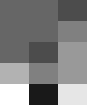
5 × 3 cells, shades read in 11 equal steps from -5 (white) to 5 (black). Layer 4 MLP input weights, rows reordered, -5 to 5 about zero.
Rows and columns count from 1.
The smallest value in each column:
-5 0 -4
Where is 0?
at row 2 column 3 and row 4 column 2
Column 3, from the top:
2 0 -1 -1 -4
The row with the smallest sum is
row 5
